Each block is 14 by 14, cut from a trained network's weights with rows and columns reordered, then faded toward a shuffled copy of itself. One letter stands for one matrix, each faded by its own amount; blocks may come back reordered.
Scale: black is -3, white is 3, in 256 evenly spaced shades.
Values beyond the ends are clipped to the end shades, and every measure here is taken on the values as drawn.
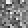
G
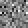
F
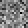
G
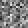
G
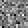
F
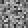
G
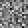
G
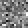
F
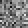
G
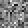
G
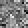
G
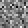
F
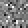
F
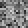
G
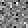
F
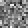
G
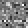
F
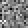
G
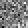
G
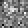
G
